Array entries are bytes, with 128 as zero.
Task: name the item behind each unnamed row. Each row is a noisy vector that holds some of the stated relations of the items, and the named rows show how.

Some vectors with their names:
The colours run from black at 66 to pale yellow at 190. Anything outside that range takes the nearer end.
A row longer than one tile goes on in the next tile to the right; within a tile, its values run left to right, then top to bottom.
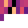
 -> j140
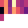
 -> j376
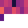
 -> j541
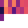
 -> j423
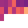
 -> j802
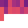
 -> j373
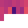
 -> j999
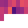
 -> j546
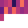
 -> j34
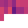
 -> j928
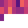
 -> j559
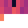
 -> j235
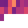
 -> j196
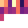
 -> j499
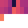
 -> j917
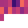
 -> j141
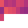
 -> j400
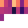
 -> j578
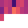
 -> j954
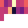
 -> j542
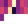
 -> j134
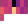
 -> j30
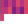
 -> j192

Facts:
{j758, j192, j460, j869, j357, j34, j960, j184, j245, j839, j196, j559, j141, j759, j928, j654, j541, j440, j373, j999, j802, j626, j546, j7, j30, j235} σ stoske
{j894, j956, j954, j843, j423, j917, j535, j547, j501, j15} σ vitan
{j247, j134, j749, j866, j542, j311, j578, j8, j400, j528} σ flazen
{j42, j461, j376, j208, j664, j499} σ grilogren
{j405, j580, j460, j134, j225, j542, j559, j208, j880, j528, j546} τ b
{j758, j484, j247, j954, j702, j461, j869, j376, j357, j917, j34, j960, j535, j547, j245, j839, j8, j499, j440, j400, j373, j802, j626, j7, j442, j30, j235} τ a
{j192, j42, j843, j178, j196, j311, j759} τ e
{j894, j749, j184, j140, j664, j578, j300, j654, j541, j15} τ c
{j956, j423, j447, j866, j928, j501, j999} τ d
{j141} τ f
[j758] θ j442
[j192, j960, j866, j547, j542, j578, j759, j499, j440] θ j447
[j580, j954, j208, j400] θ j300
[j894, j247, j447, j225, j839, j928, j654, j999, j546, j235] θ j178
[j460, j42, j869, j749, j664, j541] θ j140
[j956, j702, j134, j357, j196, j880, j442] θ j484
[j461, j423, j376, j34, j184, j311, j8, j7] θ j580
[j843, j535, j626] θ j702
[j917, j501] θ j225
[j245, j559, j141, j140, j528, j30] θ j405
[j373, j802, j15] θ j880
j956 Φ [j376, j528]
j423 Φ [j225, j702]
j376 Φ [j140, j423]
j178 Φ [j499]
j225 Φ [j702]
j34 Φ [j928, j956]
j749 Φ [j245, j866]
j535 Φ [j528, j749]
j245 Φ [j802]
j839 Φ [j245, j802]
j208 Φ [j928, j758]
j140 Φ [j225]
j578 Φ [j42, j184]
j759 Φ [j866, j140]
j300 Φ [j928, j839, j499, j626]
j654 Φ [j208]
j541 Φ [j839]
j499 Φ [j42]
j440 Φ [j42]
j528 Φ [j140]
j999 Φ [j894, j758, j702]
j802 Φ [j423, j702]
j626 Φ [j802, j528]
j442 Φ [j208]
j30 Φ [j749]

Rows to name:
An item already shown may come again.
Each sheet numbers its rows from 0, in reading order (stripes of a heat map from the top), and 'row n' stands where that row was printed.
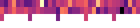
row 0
j626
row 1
j956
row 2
j311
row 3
j866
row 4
j178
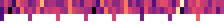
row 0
j300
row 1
j843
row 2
j535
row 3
j178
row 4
j535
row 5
j184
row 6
j134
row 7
j440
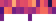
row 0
j311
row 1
j664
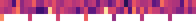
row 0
j547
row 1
j225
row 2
j759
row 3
j702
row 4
j405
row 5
j141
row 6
j654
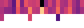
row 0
j894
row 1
j869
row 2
j749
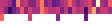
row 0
j447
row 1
j535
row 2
j15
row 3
j208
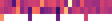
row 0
j547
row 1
j311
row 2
j208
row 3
j501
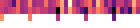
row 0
j547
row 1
j247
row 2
j376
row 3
j461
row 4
j580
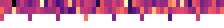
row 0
j30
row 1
j956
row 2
j880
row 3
j917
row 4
j528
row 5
j245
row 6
j42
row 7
j839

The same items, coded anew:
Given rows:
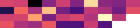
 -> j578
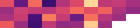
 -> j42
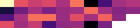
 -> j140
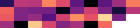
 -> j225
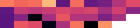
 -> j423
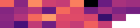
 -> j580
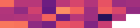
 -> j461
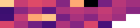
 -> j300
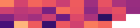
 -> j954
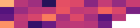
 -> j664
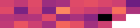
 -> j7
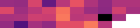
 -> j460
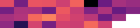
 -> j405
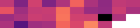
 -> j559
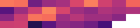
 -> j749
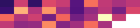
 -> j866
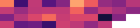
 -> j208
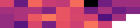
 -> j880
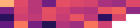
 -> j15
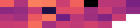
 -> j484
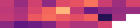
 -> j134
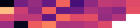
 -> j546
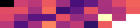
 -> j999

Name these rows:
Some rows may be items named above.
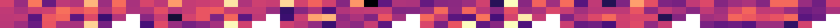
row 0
j196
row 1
j843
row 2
j300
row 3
j192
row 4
j208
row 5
j528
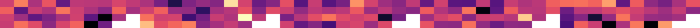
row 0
j802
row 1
j499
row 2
j208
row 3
j654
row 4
j423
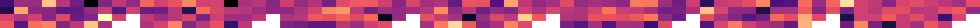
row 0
j447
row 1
j702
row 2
j134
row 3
j547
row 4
j528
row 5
j917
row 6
j15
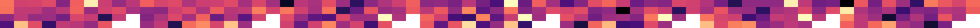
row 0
j535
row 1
j141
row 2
j999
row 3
j759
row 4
j178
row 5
j499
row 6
j839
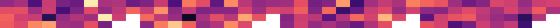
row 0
j440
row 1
j547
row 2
j894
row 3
j541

